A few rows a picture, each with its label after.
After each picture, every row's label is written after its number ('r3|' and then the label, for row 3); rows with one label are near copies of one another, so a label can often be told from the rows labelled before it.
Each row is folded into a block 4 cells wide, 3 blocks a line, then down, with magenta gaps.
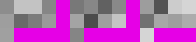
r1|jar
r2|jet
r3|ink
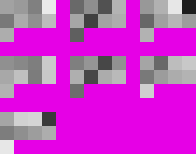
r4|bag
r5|jet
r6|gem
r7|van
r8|jet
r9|ink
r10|gem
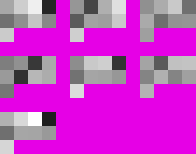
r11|gem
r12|ink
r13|jar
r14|jet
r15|gem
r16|ink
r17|gem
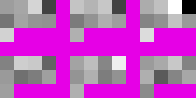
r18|gem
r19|gem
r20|gem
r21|jar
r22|bag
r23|jar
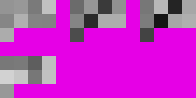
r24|bag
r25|jet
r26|jet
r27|van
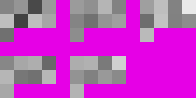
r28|jet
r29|jar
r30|bag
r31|jar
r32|bag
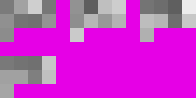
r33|jar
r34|ink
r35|van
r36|van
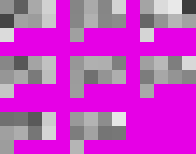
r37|ink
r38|bag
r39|gem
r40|ink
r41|jar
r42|bag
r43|van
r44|bag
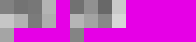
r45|van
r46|van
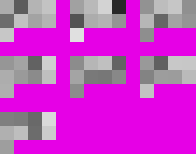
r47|ink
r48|gem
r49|jar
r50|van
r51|jar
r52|ink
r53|van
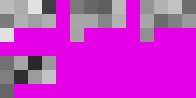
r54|gem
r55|van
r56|jar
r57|jet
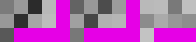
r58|jet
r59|jet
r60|bag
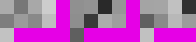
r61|ink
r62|jet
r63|gem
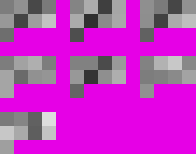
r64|jet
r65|jet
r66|jet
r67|jar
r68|jet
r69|jar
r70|van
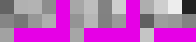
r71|jar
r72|bag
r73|gem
